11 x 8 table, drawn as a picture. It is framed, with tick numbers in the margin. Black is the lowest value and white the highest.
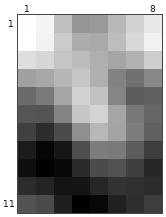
Ninth with the highest average: top left. Calmest part: top middle. Odd rows or columns: none. Slope: up to the top.
